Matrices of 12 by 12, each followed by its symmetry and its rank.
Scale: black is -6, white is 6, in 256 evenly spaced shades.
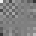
symmetric, rank two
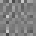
neither, rank two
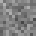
neither, full rank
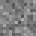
antisymmetric, full rank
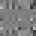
neither, rank two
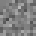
antisymmetric, full rank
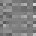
neither, rank two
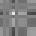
symmetric, rank one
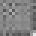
symmetric, rank two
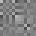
symmetric, rank two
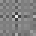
symmetric, rank two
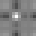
symmetric, rank one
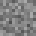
neither, full rank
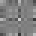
symmetric, rank one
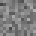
neither, full rank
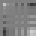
symmetric, rank one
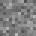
neither, full rank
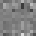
neither, rank two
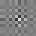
symmetric, rank one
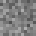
antisymmetric, full rank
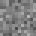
antisymmetric, full rank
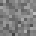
antisymmetric, full rank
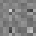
symmetric, rank two
